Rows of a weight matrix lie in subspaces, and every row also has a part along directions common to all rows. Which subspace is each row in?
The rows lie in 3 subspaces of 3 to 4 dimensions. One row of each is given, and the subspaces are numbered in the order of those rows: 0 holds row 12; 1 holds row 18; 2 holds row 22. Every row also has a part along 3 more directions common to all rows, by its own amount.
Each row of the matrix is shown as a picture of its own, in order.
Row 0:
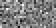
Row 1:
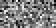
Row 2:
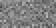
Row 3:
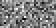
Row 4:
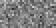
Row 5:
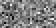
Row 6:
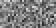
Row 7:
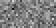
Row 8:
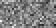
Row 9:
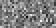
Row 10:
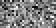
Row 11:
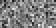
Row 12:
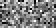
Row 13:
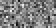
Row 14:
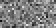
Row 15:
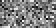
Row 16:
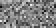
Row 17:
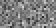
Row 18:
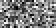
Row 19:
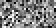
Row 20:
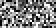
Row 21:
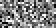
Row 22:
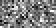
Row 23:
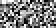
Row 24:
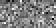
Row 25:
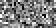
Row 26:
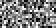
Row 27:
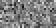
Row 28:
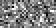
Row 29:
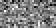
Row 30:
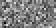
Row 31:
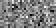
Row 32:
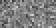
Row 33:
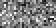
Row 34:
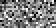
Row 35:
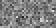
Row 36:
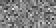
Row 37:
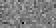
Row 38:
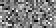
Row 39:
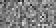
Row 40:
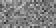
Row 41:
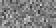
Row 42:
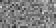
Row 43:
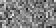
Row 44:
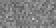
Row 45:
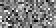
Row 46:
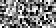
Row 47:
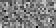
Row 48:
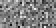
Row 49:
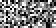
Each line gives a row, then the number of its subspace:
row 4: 1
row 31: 2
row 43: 1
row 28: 2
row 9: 2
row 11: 1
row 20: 1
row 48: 0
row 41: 1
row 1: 1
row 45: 0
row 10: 2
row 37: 0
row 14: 2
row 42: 2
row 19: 1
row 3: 2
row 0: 0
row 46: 0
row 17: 0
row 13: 1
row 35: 2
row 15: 2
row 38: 0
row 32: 1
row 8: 2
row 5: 0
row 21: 0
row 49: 2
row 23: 1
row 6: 2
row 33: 0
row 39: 0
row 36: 0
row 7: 0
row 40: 1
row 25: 0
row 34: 1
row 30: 1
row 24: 0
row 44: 1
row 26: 1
